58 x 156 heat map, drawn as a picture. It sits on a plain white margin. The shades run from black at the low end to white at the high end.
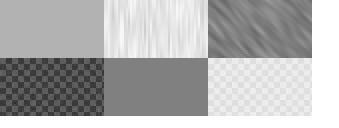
It is made of 2 by 3 panels. Panel 1,1: high, flat. Panel 1,2: very high, streaked downward, faint in contrast. Panel 1,3: middling, slanting down to the right, faint in contrast. Panel 2,1: low, checkered. Panel 2,2: middling, flat. Panel 2,3: very high, checkered, faint in contrast.
